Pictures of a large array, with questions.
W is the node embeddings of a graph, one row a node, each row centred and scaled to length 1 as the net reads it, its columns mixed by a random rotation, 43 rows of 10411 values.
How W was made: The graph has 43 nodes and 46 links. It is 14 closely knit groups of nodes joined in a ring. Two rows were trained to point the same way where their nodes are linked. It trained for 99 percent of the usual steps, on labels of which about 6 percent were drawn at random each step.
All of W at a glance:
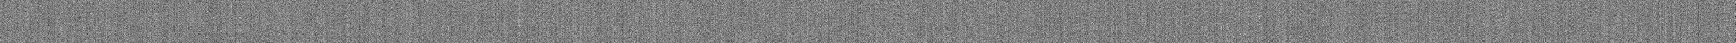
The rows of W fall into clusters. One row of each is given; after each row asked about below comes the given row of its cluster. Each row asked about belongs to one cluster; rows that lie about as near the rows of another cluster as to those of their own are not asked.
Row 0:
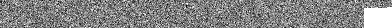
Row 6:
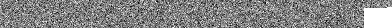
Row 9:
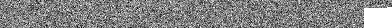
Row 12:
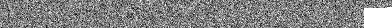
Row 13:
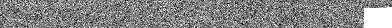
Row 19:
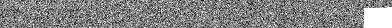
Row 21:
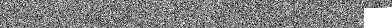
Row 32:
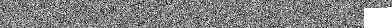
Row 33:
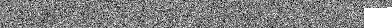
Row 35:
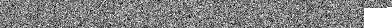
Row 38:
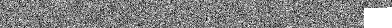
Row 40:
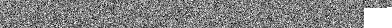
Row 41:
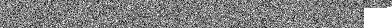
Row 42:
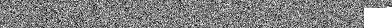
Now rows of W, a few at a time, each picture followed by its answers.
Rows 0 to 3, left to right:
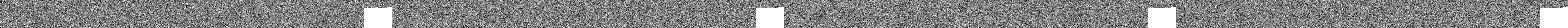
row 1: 41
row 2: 13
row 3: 12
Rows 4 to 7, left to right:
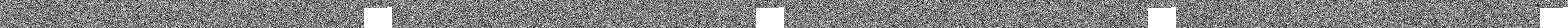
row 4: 9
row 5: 19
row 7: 35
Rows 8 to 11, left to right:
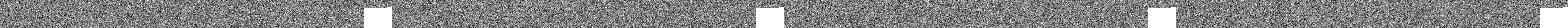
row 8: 12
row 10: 40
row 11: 35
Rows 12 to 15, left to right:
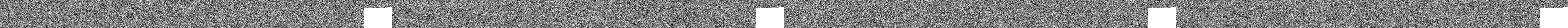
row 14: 19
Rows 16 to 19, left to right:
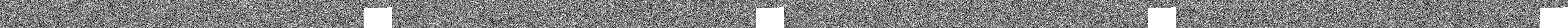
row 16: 38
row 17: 21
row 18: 32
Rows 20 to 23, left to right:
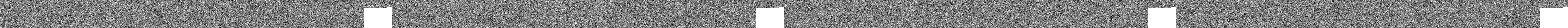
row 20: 0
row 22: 32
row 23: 6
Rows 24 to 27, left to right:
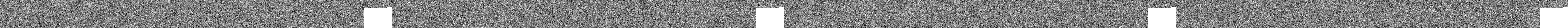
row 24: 38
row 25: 0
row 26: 9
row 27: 33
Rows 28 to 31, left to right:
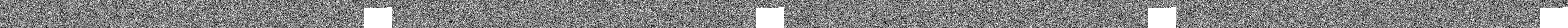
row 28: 12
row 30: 21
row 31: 41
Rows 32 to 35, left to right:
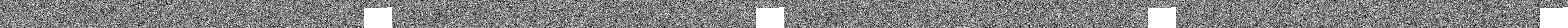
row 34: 33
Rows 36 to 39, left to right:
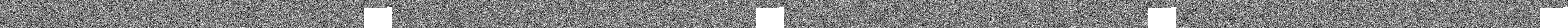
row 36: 42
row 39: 6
